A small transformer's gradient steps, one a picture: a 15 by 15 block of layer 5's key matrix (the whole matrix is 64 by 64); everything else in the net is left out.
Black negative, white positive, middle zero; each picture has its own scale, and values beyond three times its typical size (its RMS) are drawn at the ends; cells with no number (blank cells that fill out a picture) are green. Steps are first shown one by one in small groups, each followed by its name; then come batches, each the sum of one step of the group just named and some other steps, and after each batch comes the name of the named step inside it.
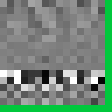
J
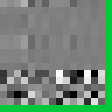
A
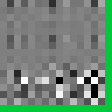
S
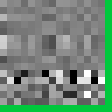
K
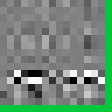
J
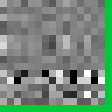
K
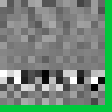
J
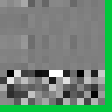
A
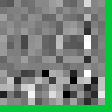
K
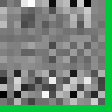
S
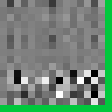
S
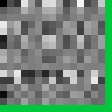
J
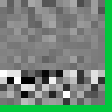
J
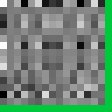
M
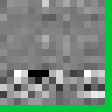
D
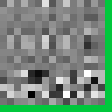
D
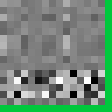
D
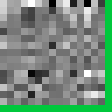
D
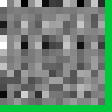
M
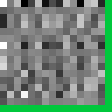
M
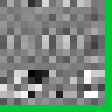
D
